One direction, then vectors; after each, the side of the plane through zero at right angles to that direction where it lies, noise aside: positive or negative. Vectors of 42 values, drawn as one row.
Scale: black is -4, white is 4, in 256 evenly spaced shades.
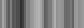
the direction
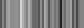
negative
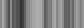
positive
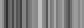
positive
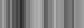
positive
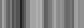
positive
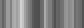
negative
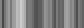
negative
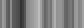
positive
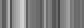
negative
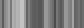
negative
